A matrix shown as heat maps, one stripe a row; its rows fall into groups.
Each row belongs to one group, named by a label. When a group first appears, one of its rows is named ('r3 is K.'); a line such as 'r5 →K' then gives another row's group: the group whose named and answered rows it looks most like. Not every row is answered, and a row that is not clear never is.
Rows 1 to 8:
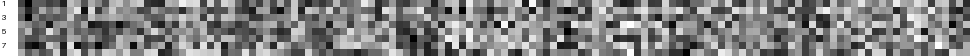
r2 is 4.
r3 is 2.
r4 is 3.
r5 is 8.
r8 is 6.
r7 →8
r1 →2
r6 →2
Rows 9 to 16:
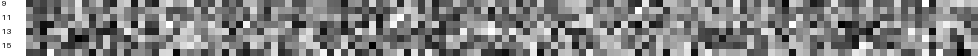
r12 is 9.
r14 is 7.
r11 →4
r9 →9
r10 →6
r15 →7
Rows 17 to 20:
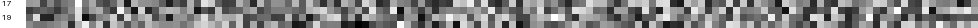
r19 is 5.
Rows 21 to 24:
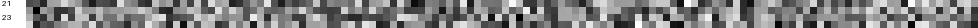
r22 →2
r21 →8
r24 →3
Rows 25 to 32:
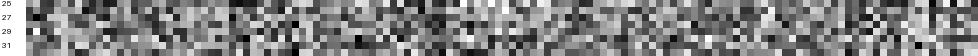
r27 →8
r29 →8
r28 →7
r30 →3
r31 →6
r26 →5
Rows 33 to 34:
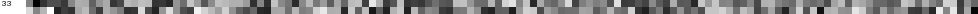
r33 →2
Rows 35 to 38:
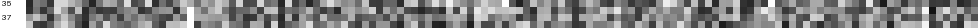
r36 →8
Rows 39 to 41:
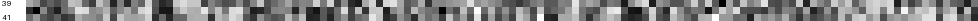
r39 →3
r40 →2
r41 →2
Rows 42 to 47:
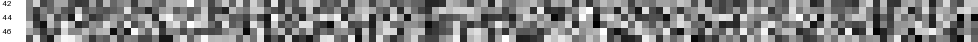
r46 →3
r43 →9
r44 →4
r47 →5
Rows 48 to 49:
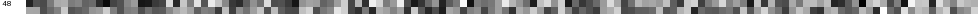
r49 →7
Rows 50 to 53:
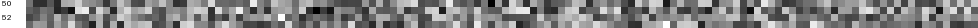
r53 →5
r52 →9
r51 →2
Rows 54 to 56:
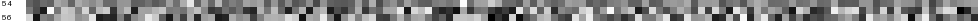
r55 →4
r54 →9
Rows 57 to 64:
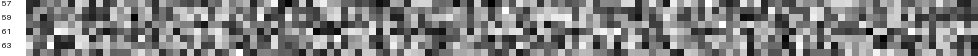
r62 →4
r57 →4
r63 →4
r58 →5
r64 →3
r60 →9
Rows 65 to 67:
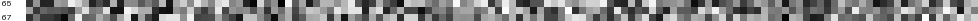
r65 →5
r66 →2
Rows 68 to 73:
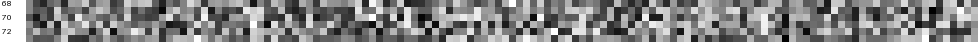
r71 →6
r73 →7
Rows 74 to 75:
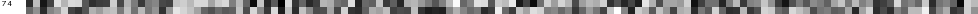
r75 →7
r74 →5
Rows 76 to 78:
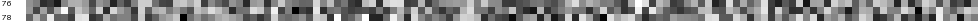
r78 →4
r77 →6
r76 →3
